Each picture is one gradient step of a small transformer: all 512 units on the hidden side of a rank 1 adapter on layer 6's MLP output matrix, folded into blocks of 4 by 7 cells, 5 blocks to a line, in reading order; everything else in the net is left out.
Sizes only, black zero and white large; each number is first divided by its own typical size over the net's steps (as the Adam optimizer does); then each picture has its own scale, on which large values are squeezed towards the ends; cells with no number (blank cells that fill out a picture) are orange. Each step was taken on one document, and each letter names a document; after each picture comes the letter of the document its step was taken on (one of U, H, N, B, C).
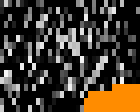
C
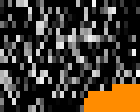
C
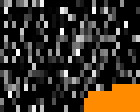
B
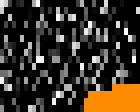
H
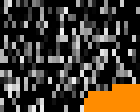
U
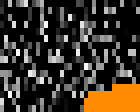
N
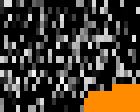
B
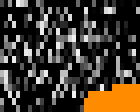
C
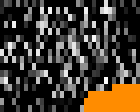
C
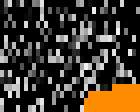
U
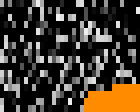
H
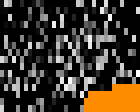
B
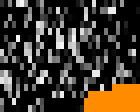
C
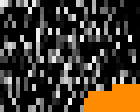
H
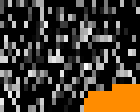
N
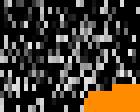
B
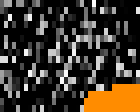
B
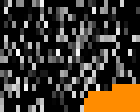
U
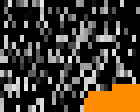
U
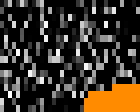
N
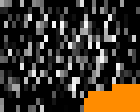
B
